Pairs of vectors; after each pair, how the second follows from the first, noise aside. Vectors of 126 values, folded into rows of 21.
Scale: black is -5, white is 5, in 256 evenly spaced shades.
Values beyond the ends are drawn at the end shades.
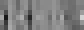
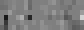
partly zeroed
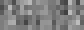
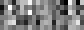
scaled up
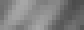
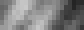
scaled up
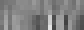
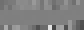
partly zeroed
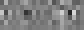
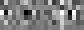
scaled up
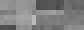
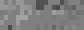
partly zeroed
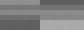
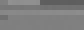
partly zeroed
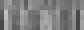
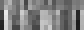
scaled up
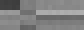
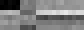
scaled up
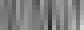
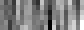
scaled up
